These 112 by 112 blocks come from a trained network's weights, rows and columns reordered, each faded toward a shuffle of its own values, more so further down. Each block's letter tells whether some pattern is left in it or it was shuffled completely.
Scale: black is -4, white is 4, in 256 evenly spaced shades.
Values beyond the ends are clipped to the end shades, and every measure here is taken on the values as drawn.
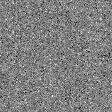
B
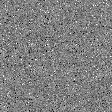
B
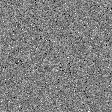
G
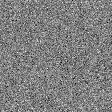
G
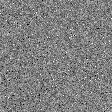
G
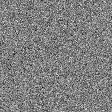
G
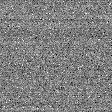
B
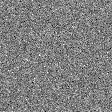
G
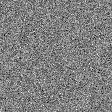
G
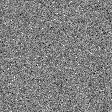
G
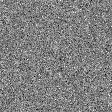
G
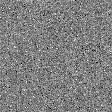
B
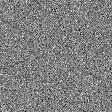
G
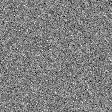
G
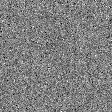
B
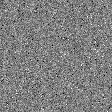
G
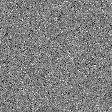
B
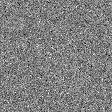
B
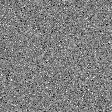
G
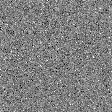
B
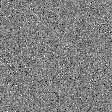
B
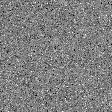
B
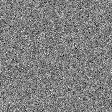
G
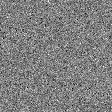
G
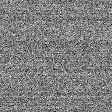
B
